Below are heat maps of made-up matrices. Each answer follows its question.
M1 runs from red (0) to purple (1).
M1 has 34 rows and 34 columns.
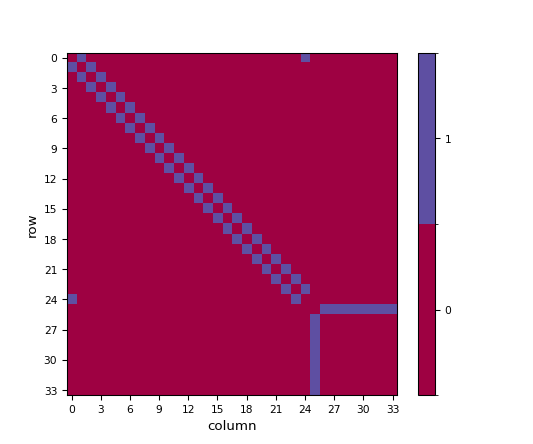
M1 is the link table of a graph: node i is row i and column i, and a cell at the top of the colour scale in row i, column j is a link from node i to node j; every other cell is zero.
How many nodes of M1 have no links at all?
0
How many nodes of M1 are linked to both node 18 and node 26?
0
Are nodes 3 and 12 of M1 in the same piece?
yes
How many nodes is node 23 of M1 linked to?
2
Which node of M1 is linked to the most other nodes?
node 25
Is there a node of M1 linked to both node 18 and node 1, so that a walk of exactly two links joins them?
no
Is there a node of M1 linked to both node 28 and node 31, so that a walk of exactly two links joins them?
yes
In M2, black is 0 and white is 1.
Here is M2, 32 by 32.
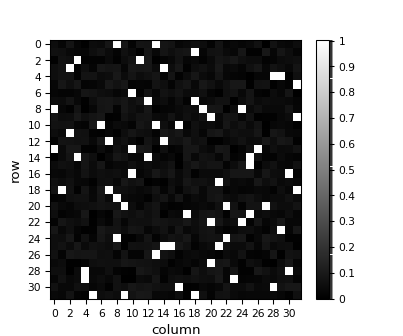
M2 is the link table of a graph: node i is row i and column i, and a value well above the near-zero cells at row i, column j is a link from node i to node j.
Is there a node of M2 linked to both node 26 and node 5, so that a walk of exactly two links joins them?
no
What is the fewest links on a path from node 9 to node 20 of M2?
1
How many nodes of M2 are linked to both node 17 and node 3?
0
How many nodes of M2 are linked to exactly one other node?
10
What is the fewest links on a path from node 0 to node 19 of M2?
2
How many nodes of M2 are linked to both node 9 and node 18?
1
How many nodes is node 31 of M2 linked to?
3
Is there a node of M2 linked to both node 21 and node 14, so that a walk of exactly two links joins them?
yes
